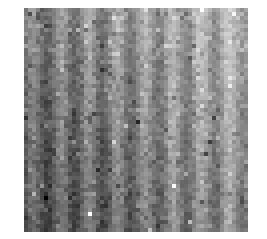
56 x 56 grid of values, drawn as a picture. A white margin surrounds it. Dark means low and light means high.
Slope: up to the top right. Stripes: upright, repeating 8 times. Histogram: bell-shaped. Ninth with the highest average: top right. Odd rows or columns: none.
